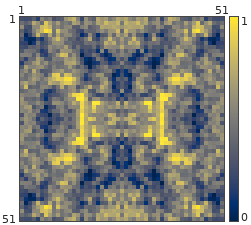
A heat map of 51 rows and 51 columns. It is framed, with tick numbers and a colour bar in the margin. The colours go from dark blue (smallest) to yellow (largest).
Slope: none. Mirror symmetry: left to right and top to bottom. Seam: none. Grain: blotchy.
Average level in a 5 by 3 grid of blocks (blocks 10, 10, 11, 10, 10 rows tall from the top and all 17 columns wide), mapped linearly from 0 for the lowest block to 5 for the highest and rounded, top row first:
2 3 2 | 4 0 4 | 3 5 3 | 4 0 4 | 2 3 2
